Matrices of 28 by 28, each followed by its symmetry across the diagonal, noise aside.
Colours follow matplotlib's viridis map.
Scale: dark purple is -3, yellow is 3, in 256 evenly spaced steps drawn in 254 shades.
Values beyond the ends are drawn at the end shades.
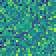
symmetric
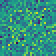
symmetric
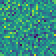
symmetric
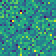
symmetric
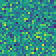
neither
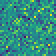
neither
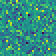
neither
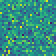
neither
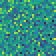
symmetric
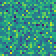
neither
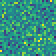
symmetric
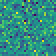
neither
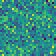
neither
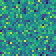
neither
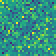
symmetric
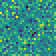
symmetric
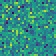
symmetric
